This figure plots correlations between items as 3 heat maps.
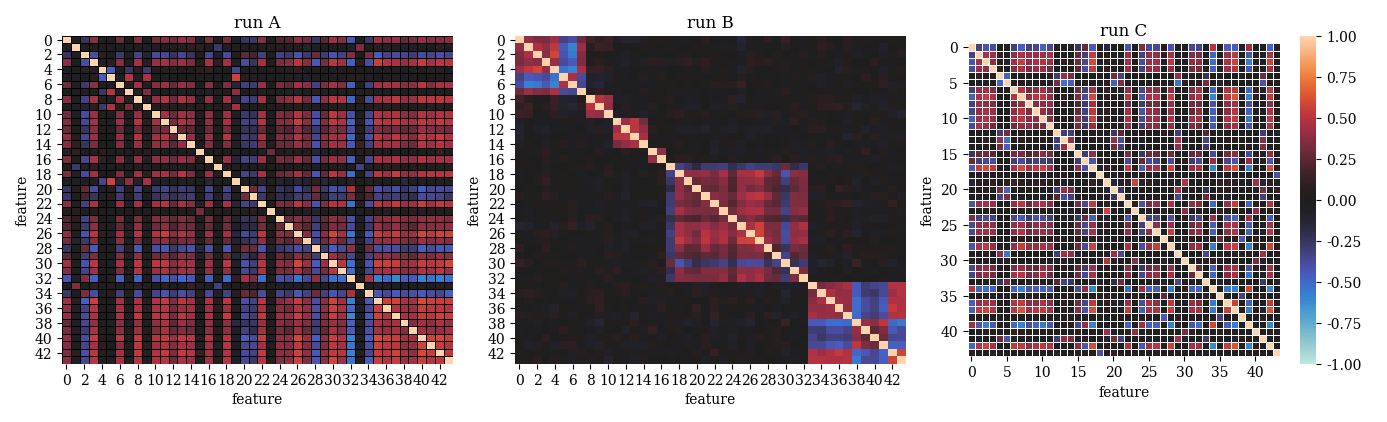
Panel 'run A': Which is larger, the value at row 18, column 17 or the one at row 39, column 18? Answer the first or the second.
the second
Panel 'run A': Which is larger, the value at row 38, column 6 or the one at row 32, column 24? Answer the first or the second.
the first
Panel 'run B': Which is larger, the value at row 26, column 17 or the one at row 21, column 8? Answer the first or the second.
the second
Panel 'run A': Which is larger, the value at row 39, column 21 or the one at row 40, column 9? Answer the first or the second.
the second
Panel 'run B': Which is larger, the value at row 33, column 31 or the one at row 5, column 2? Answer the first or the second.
the first
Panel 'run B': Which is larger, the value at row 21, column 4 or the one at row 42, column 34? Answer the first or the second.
the second
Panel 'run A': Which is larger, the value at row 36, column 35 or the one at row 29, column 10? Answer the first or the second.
the first
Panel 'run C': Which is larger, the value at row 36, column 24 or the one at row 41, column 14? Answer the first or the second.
the second
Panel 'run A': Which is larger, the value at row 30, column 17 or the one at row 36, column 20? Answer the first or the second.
the first
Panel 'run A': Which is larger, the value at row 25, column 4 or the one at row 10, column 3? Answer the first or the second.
the second
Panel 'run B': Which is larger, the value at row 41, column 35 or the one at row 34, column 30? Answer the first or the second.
the second
